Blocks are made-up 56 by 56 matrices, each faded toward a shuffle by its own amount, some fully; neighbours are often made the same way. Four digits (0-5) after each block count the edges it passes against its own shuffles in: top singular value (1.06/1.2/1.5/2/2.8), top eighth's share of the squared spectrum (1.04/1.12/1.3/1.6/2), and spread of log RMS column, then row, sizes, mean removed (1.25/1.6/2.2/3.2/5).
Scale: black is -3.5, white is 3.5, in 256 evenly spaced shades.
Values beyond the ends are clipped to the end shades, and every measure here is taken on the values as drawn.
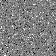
0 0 0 0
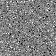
0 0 0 0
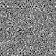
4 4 1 2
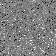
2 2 0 0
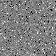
1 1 0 0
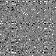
4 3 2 2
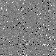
3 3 1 1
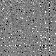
3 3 2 1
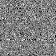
1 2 0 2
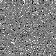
3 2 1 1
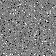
0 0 0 0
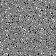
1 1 0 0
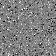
2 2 0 0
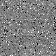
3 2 1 1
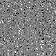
3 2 1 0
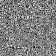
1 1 0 2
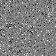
2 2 1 1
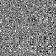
3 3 1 1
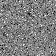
1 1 0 0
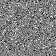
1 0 0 0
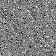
0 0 0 0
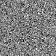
3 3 1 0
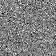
1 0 0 0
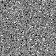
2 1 0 0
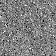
1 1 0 0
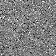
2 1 0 0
